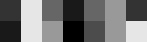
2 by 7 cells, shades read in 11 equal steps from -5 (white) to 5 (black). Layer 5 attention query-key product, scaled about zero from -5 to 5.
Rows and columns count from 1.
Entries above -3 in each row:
6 5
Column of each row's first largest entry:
4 4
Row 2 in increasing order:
-4 -4 -1 -1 2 4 5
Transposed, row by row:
3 4 | -4 -4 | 1 -1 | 4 5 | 1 2 | -1 -1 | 3 -4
